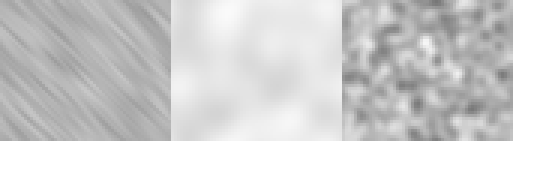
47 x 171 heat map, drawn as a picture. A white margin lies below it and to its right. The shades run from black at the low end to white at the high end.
The table splits into one row of 3 panels. Panel 1,1: high, slanting down to the right, faint in contrast. Panel 1,2: very high, smooth, faint in contrast. Panel 1,3: high, blotchy.
